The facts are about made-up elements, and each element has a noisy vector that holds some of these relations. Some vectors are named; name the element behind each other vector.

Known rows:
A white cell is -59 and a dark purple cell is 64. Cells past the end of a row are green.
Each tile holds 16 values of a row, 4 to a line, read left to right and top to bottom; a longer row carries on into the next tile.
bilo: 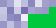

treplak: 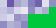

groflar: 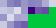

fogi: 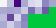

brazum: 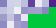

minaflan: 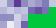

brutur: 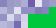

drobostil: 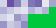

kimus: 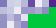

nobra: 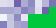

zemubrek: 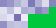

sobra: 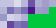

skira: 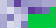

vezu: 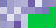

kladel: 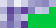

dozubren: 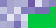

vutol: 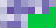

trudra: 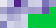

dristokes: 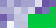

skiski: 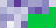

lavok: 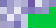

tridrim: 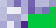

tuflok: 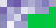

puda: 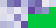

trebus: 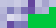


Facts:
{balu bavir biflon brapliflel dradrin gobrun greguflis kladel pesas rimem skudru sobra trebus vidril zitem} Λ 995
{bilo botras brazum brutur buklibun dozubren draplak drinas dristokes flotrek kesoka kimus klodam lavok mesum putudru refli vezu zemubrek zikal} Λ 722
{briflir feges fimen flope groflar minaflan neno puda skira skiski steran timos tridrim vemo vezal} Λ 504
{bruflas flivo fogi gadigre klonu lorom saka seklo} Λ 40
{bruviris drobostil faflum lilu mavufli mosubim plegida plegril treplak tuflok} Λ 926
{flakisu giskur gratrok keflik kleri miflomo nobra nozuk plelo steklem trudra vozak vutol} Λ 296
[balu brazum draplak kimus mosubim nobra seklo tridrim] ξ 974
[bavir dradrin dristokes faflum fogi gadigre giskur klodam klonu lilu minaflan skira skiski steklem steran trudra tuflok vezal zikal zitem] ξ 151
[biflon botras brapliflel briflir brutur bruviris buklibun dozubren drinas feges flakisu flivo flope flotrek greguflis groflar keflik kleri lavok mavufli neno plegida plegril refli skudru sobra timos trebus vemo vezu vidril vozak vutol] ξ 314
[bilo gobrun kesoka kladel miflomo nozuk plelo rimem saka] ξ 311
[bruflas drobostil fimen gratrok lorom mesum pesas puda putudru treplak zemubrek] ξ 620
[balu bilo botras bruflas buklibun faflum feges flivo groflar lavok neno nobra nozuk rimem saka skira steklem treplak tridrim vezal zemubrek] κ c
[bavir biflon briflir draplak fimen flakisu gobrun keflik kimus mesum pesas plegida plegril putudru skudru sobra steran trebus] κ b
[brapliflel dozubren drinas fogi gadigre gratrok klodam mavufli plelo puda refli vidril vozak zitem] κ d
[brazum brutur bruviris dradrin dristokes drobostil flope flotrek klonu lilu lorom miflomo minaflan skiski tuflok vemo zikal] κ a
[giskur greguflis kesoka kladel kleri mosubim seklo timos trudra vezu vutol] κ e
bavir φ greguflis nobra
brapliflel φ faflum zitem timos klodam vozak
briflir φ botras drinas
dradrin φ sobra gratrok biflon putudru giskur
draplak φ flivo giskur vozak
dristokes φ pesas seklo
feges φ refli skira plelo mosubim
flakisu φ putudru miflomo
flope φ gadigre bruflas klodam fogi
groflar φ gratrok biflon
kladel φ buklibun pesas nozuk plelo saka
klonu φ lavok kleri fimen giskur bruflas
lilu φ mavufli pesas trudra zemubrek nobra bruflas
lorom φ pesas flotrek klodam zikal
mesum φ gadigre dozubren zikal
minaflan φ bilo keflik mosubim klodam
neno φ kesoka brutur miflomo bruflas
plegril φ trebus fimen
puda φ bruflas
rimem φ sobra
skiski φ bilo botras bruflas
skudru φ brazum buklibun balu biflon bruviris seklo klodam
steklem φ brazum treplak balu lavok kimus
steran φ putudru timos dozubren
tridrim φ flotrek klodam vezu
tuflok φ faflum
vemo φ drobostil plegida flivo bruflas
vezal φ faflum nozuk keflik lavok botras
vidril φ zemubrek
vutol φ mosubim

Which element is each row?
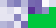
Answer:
fimen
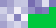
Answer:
putudru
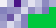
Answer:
klonu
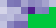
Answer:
feges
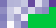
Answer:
draplak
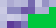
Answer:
greguflis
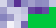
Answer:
steran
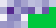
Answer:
miflomo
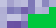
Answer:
vidril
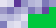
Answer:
giskur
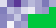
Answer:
lilu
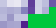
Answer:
balu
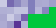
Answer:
bruviris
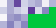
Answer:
bruflas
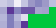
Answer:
rimem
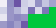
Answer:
lorom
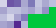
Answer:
mavufli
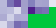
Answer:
neno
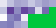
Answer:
plelo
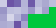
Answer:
plegida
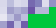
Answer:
pesas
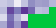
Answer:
gobrun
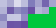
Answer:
skudru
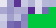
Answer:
flivo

